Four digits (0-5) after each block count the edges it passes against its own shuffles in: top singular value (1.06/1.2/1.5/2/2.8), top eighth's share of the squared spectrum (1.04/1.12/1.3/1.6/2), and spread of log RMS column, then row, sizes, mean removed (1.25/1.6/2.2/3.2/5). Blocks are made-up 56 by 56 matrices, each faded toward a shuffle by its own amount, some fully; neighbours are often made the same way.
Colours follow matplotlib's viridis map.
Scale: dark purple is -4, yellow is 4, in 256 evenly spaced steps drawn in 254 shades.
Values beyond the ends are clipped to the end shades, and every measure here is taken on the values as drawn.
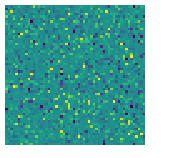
0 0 0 0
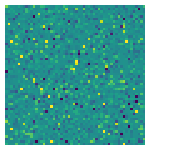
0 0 0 0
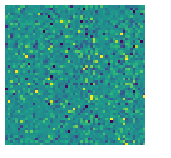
3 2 1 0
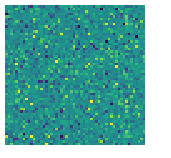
1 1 0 0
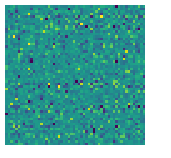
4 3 1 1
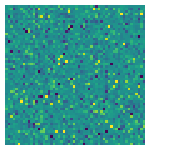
2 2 0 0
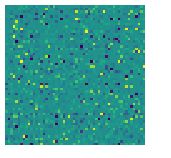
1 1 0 0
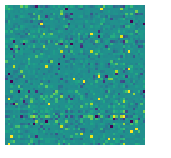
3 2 1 1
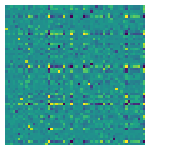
5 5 3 3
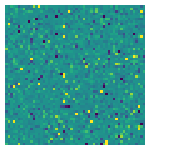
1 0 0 0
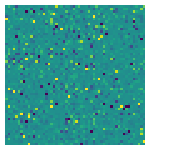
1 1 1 0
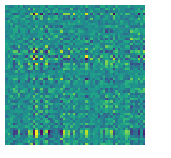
5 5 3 3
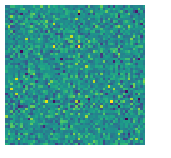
3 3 1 1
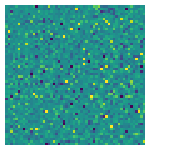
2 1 0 0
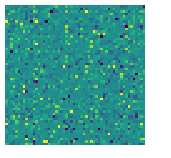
2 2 0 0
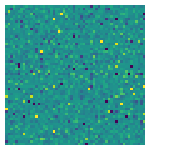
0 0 0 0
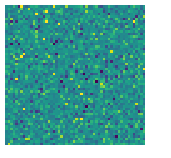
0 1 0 0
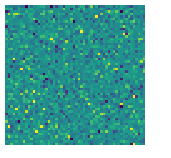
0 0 0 0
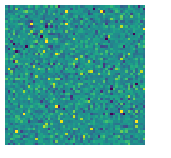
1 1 0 0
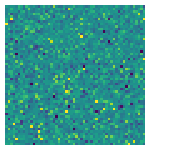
1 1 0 0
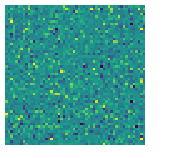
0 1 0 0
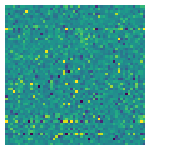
3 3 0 2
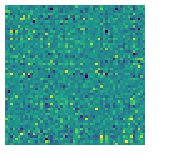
3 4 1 2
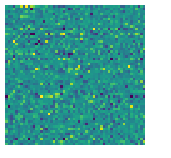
3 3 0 2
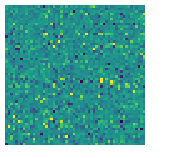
3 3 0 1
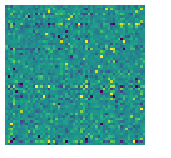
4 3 2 2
